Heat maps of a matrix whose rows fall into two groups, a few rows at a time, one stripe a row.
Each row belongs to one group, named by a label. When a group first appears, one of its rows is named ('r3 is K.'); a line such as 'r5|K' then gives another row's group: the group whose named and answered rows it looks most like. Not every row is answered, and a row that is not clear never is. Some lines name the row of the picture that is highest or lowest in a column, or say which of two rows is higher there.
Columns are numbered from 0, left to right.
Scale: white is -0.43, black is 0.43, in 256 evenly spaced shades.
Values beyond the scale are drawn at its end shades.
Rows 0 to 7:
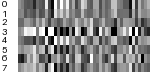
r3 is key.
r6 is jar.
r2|jar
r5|key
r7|key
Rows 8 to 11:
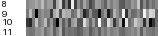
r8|key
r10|jar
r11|key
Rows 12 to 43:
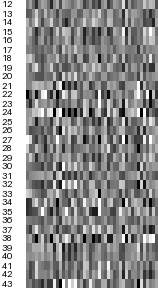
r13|jar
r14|jar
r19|jar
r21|key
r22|jar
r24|key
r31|key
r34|jar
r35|jar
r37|jar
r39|key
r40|key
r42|jar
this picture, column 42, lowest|38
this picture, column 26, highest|24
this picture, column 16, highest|24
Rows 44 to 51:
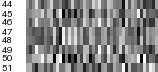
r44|jar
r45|key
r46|jar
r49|jar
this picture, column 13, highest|44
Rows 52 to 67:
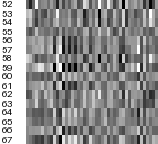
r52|jar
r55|jar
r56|key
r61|key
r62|jar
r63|jar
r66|key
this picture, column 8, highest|67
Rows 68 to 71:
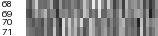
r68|jar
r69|jar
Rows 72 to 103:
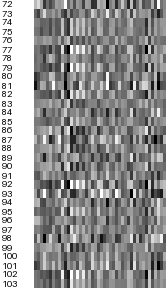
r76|key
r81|jar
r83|key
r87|jar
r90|key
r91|jar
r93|jar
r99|key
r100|jar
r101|jar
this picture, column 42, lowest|98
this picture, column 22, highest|98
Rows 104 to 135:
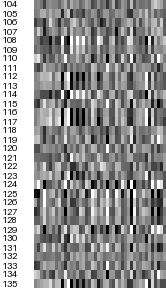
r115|jar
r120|jar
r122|jar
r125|jar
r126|jar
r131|jar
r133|jar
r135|key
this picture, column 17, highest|125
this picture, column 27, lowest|125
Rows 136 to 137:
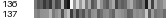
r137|key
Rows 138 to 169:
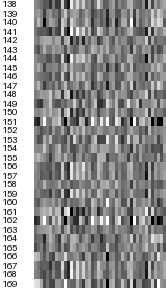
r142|key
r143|jar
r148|key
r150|key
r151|jar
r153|jar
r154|jar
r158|jar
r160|jar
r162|jar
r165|jar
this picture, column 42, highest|151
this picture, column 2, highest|149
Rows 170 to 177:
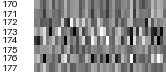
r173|jar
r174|jar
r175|key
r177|jar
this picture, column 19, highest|176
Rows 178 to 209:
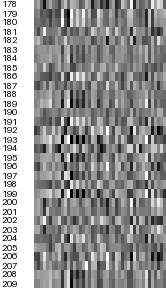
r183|key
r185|jar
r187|jar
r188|key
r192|jar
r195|key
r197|key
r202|jar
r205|jar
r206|jar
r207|jar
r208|key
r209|key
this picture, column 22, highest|194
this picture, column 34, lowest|194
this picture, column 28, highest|194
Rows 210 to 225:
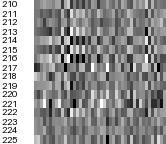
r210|key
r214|key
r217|jar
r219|key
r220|jar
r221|jar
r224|jar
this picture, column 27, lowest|220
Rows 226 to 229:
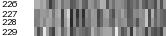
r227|key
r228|key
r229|jar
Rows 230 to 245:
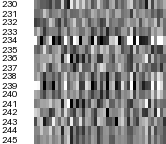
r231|jar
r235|jar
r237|jar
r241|key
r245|key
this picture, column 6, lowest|243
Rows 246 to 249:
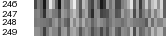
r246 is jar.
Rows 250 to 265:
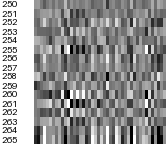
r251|key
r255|key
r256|jar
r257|jar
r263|key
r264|jar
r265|jar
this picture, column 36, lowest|265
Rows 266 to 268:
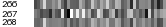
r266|jar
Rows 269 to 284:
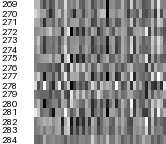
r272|key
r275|key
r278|jar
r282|key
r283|key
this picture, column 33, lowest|278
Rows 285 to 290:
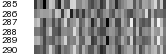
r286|key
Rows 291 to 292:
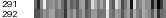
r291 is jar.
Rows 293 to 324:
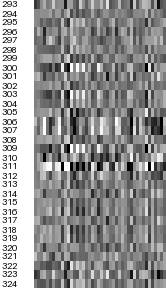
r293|jar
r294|key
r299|key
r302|key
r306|jar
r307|jar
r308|key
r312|jar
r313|key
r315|key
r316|key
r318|key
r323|jar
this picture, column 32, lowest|310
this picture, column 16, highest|311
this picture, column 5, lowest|311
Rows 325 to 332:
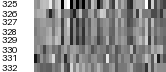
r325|key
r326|jar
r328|key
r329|key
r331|jar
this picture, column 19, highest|330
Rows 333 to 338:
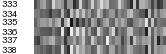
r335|key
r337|jar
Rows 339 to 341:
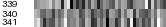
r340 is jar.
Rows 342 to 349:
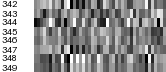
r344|jar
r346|jar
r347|key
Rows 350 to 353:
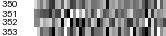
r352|key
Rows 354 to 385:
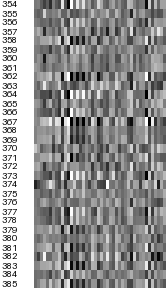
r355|jar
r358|key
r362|key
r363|jar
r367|key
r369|key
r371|key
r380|jar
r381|key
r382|jar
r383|key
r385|key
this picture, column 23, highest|374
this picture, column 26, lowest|373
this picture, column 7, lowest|367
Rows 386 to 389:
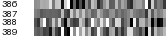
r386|key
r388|jar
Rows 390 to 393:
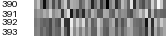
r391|key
